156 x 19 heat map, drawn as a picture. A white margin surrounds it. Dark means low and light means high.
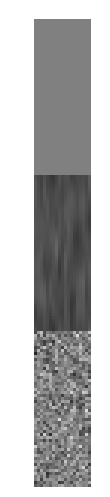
The table splits into 3 rows of 1 panel. Panel 1,1: middling, flat. Panel 2,1: low, streaked downward, faint in contrast. Panel 3,1: middling, fine-grained, strong in contrast.
